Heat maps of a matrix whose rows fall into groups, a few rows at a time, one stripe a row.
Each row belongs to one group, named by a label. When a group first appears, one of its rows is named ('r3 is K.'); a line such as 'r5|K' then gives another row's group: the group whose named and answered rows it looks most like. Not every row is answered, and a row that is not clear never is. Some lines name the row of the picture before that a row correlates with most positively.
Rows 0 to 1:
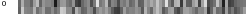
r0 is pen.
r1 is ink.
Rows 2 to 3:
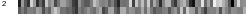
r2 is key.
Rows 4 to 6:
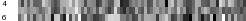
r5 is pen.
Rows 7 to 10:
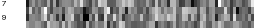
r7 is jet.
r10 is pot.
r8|pen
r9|pen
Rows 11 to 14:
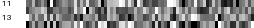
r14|jet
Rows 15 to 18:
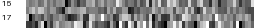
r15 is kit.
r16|pen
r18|jet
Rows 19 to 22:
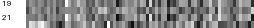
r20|jet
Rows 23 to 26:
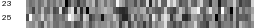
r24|ink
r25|ink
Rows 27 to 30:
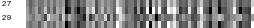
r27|kit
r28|kit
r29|pot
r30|kit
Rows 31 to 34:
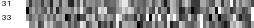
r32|jet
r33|kit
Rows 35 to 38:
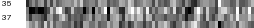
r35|jet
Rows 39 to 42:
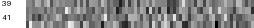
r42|ink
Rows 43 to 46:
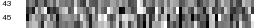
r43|key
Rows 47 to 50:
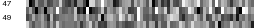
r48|key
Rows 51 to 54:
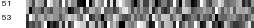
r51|pot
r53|ink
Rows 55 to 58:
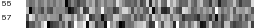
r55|kit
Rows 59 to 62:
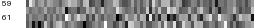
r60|kit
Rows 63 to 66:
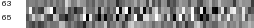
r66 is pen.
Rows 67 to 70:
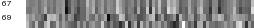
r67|kit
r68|kit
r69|pot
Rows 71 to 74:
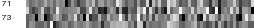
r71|kit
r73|key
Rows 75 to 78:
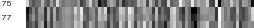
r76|jet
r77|jet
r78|jet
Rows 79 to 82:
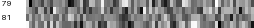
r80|key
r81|ink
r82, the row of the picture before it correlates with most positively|75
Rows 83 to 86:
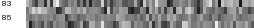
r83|key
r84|pen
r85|kit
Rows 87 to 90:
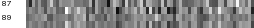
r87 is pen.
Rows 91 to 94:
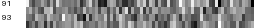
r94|jet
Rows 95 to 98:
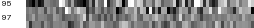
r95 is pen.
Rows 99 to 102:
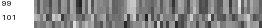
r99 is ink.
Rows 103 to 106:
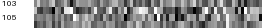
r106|jet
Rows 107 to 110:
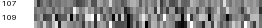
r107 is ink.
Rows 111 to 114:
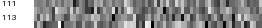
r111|kit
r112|pot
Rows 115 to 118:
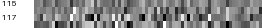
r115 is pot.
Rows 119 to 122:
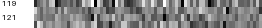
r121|pot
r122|ink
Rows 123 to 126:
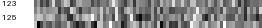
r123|pen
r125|pen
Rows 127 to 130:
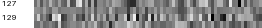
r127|ink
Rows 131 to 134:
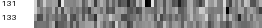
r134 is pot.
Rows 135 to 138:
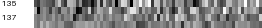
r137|kit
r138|pen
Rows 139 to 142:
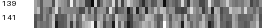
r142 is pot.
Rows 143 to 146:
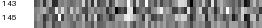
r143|key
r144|pot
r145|key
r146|key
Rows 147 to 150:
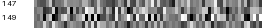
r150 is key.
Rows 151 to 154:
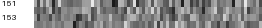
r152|jet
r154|kit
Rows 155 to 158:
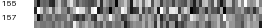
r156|ink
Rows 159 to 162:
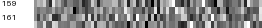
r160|kit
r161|key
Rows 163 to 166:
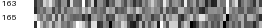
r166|ink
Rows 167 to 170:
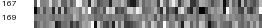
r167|ink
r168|jet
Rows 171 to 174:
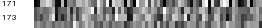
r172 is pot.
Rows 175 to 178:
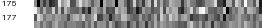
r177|ink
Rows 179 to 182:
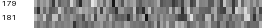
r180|pen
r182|kit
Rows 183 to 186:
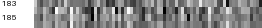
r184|pot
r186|pot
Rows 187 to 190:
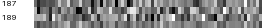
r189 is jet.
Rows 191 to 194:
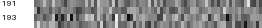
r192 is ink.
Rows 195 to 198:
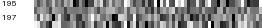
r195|kit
